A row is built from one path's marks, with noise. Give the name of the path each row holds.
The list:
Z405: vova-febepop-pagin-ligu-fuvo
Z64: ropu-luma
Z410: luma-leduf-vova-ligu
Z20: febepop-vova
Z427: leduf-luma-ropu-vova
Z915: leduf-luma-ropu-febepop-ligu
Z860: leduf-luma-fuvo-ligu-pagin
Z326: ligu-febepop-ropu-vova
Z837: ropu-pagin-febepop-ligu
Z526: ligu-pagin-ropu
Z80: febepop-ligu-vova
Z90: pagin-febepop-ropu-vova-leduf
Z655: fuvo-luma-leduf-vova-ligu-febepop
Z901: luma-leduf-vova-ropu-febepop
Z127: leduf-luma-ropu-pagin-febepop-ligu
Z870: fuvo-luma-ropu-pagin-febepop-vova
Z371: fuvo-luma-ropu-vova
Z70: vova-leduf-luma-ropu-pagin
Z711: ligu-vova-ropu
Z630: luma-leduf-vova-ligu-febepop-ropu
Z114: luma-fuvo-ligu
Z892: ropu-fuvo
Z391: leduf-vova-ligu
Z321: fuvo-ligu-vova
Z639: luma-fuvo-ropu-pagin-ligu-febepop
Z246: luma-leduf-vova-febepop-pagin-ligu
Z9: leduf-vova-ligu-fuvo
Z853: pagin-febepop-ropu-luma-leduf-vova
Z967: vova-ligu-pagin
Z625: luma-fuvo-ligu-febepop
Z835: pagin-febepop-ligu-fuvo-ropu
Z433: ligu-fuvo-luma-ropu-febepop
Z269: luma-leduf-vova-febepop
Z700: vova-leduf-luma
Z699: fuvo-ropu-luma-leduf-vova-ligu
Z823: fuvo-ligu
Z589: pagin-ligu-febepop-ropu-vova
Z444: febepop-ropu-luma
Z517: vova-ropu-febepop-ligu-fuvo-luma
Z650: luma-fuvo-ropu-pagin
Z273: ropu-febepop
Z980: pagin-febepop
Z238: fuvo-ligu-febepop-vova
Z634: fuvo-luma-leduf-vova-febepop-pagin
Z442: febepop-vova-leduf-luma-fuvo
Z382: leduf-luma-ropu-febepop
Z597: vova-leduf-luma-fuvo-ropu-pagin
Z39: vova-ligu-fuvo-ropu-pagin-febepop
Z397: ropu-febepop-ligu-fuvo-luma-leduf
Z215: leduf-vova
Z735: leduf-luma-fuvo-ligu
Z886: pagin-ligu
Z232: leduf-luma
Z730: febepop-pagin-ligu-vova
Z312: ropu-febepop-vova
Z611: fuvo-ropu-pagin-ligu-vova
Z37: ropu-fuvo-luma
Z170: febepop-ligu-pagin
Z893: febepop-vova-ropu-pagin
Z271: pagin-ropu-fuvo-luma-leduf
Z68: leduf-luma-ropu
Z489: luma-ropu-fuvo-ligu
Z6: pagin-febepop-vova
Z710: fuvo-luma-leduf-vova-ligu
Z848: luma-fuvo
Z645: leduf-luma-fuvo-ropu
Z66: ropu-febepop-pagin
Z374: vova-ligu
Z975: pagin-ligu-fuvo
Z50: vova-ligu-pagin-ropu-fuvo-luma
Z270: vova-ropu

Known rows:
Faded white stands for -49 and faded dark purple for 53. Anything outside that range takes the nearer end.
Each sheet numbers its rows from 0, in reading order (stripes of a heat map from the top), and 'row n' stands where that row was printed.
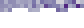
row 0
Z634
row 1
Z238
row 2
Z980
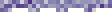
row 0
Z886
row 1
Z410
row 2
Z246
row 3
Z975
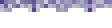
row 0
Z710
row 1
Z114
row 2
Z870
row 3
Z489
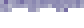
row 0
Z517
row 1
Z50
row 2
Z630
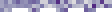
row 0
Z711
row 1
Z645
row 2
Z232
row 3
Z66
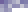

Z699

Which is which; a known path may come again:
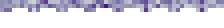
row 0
Z915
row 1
Z6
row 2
Z326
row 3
Z170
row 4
Z397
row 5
Z114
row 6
Z427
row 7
Z489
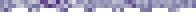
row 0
Z271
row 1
Z730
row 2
Z232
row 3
Z639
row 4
Z20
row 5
Z127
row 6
Z611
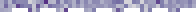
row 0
Z238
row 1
Z893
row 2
Z269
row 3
Z634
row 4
Z645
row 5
Z312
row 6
Z630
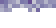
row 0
Z699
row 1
Z215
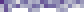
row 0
Z735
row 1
Z405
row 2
Z371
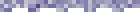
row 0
Z444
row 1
Z526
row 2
Z442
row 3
Z70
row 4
Z655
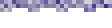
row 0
Z374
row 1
Z39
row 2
Z410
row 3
Z980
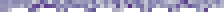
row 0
Z50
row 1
Z886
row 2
Z246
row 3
Z382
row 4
Z321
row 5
Z853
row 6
Z589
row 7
Z901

